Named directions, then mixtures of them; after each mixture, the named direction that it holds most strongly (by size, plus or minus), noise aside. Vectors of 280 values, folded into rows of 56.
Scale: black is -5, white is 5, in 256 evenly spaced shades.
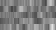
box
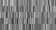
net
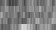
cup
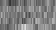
cup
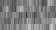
box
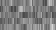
box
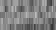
box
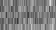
box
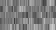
box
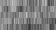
box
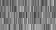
net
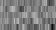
box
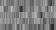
box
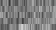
cup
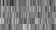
net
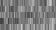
box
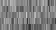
net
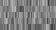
net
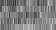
cup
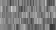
box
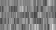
box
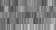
box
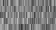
net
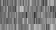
box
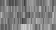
cup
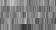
cup
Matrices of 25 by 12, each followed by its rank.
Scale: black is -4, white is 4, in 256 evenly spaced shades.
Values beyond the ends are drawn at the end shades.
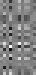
two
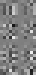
two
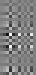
one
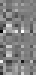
two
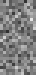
full rank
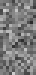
full rank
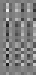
one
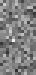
full rank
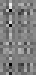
two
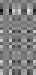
one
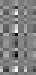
one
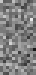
full rank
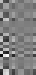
one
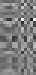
two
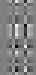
one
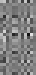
two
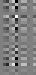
one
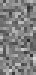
full rank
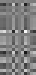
one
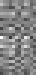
two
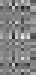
two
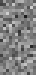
full rank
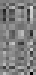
two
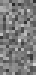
full rank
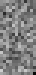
full rank
